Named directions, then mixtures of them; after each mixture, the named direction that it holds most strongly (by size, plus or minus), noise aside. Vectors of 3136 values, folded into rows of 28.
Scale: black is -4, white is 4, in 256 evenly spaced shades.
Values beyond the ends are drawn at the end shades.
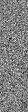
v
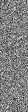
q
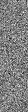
v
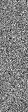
v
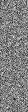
q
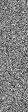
v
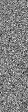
v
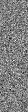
v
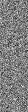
q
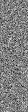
v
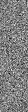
v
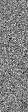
v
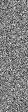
q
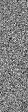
v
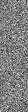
v
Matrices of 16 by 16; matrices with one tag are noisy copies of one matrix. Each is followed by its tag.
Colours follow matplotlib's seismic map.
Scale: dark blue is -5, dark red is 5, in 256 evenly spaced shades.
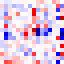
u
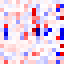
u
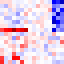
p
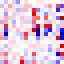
u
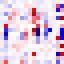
u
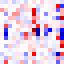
u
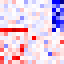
p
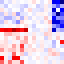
p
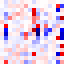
u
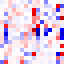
u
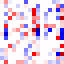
u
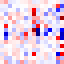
u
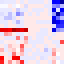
p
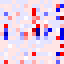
u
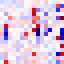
u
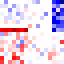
p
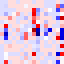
u
